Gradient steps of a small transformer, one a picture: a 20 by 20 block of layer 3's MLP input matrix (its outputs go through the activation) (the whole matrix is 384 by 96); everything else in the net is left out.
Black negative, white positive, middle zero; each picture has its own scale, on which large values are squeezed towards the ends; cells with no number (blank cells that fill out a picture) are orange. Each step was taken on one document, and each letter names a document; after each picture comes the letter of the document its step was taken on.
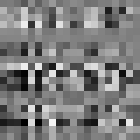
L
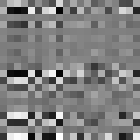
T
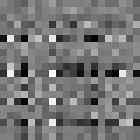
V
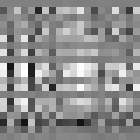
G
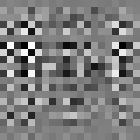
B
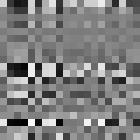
T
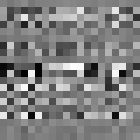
B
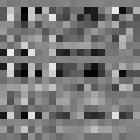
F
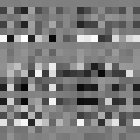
G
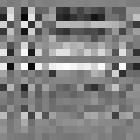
F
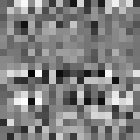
V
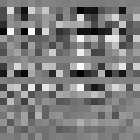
F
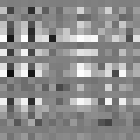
G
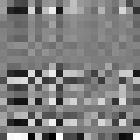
T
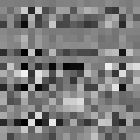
L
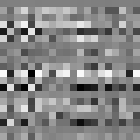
G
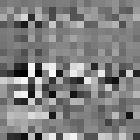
L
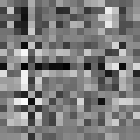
L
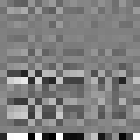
T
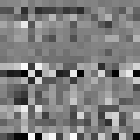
V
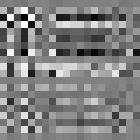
F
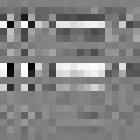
F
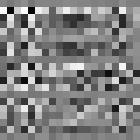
B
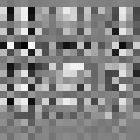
B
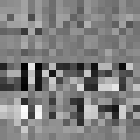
L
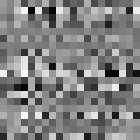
L
